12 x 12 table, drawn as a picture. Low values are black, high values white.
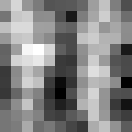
The bottom middle is the ninth with the lowest average. No single row or column stands out from its neighbours. Stripes running up and down repeat 2 times from left to right. The grain runs up and down.
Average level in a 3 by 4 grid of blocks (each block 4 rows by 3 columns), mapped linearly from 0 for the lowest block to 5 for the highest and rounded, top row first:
5223 / 3331 / 2021
